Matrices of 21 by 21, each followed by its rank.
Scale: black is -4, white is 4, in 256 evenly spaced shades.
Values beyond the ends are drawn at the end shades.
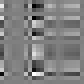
one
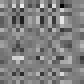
two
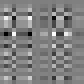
one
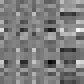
two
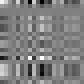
one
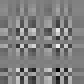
one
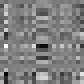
two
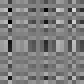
one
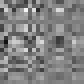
two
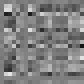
two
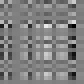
one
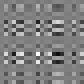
one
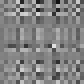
two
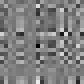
two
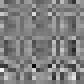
two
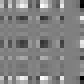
one
